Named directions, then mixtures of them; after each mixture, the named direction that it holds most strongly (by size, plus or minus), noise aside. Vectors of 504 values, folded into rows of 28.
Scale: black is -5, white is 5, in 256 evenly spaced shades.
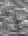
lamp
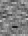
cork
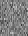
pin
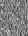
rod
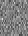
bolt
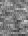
lamp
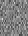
bolt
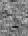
cork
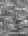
lamp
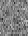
bolt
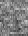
lamp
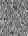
pin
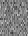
pin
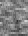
lamp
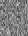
rod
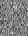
pin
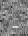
cork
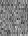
rod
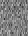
rod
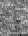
lamp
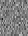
bolt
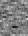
cork
